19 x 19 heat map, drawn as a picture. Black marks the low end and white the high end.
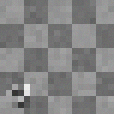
Slope: none. Odd patch: rougher, in the bottom left. Average level on the scale: 50%. Roughest part: bottom left.
